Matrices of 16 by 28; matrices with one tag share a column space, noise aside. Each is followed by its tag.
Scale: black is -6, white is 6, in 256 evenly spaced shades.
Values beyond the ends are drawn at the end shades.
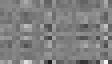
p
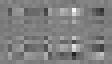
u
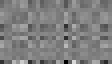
p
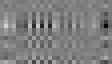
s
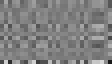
p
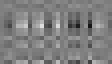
s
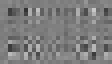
u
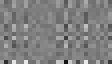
p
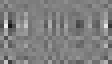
s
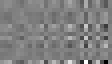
p
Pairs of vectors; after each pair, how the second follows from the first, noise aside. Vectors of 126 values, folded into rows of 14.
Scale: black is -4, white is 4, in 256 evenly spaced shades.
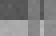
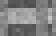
wrapped around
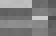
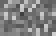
shuffled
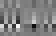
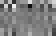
wrapped around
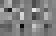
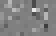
partly zeroed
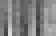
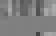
partly zeroed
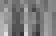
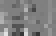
partly zeroed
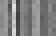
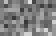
shuffled
